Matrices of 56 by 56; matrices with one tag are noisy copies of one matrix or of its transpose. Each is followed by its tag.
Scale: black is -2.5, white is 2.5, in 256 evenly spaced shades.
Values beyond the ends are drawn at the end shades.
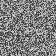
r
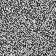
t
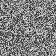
r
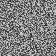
t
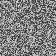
r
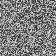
r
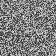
r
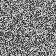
r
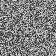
r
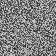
t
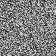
t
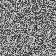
r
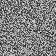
t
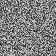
t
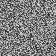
t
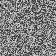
r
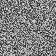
t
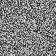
t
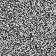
t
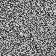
t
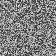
r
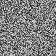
t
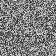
r
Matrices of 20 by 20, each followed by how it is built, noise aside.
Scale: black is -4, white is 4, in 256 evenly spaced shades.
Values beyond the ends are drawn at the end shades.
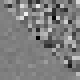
upper triangular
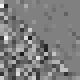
lower triangular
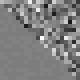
upper triangular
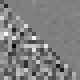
lower triangular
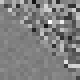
upper triangular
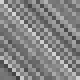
Toeplitz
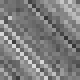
Toeplitz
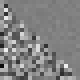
lower triangular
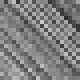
Toeplitz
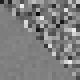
upper triangular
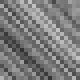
Toeplitz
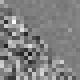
lower triangular
